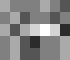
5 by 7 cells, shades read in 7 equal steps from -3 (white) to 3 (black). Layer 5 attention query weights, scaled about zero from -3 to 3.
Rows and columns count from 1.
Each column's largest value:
0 1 1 2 0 1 2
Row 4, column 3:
1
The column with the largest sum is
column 3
